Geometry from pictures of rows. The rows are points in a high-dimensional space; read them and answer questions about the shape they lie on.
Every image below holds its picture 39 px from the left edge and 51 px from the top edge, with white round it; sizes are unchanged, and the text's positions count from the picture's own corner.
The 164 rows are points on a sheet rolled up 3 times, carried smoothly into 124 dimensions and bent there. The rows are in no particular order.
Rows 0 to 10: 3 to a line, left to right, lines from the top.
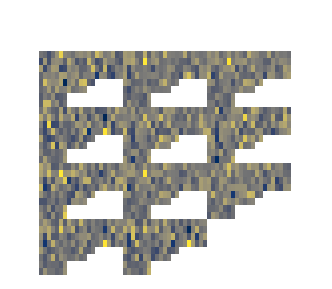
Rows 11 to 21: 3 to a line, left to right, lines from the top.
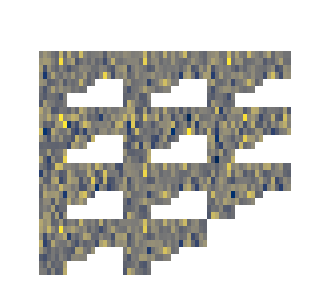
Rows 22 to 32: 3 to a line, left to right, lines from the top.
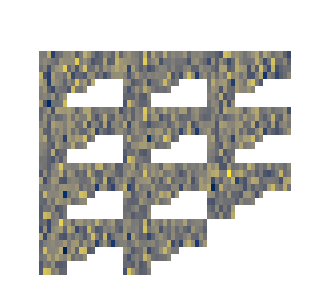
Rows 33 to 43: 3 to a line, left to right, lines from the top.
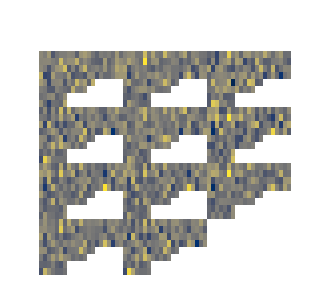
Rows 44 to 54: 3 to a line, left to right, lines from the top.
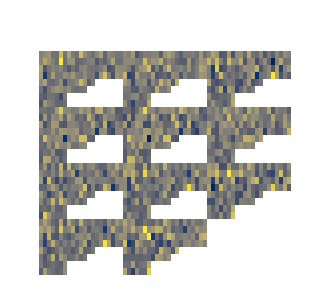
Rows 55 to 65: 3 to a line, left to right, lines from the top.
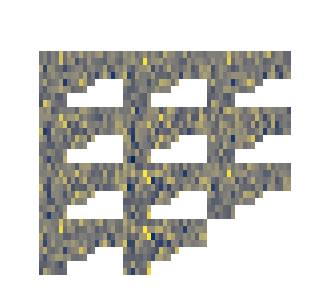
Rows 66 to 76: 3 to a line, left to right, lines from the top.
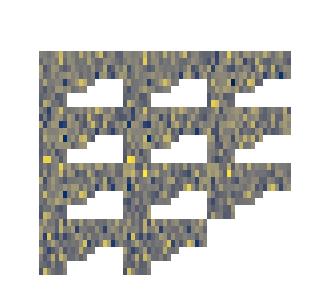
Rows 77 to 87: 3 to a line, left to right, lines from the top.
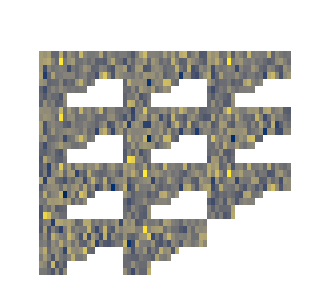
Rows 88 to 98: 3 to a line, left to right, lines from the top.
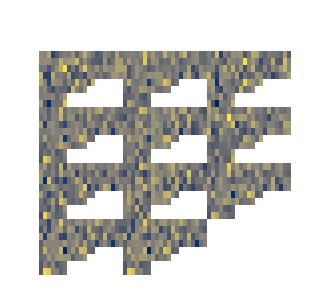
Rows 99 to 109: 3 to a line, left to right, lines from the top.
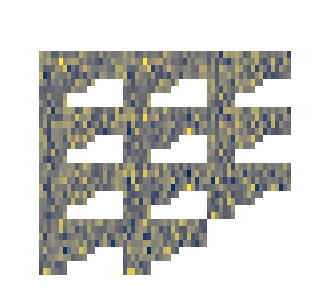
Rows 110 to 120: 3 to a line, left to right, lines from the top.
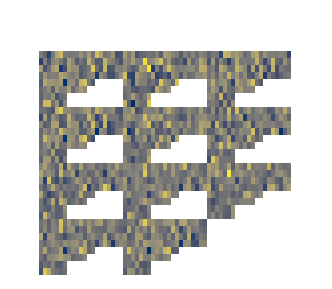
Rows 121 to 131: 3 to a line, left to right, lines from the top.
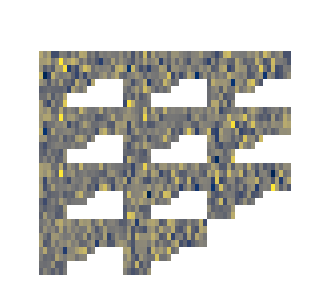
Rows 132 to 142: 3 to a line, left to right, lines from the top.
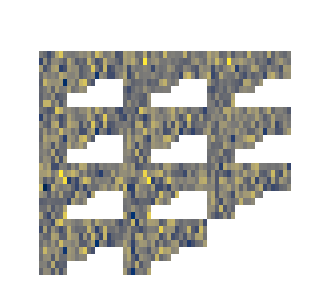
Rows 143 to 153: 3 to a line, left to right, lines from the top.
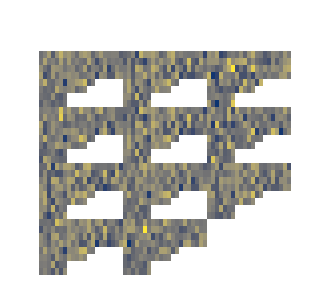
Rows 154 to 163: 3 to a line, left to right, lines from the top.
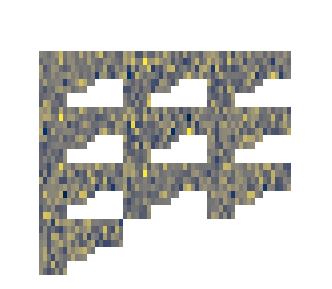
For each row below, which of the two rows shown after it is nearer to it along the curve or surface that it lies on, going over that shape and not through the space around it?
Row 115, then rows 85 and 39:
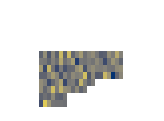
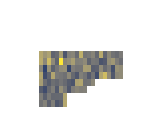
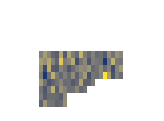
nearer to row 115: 39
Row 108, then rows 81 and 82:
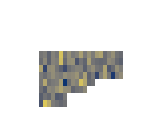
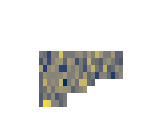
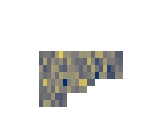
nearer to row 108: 82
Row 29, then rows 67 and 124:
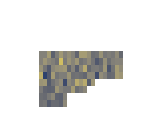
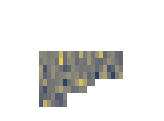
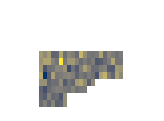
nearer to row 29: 124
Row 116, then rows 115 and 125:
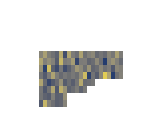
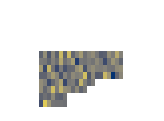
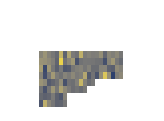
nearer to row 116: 115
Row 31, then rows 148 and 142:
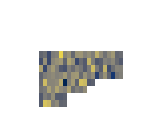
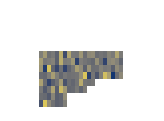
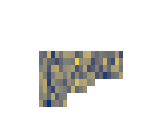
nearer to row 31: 148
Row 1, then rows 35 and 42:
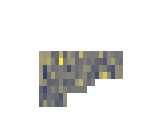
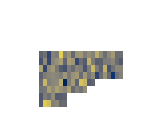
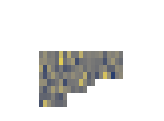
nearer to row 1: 42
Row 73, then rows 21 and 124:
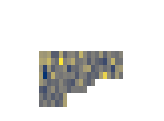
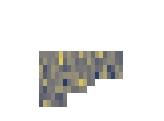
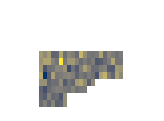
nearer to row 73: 124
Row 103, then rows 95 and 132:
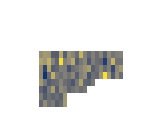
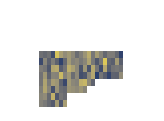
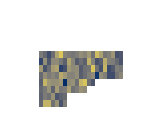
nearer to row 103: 132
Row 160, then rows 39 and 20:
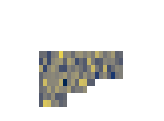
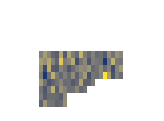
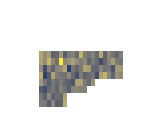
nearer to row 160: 39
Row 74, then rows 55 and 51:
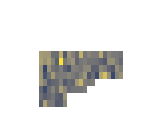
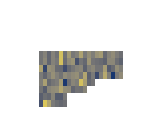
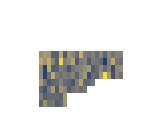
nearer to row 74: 55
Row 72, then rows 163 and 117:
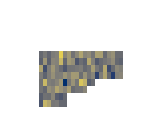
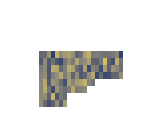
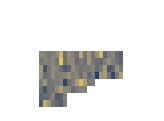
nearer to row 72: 117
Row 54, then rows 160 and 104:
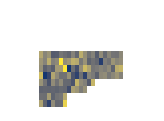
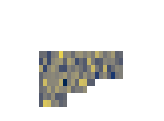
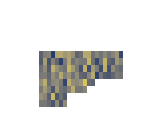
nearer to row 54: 104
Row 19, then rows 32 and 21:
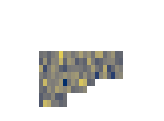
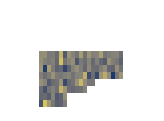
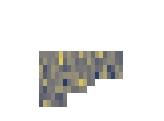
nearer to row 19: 32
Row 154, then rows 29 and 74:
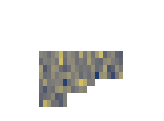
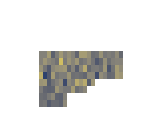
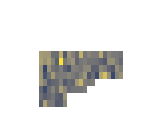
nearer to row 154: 29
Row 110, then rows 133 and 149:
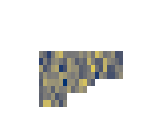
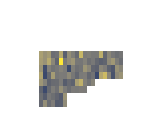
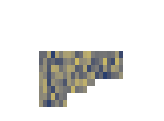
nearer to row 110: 149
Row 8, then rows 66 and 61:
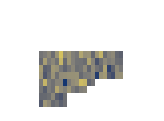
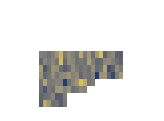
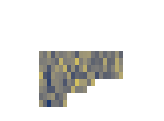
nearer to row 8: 66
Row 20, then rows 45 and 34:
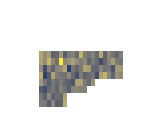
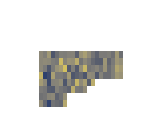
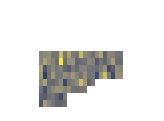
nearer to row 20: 45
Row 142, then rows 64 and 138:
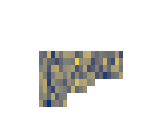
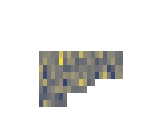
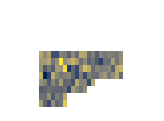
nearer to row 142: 138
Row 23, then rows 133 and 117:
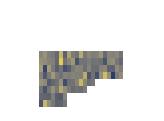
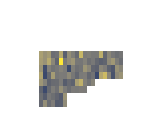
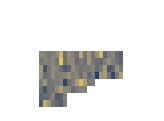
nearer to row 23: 133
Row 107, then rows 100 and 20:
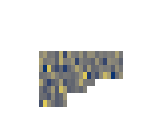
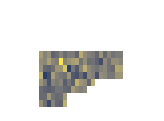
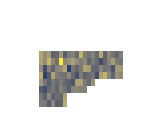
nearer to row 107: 20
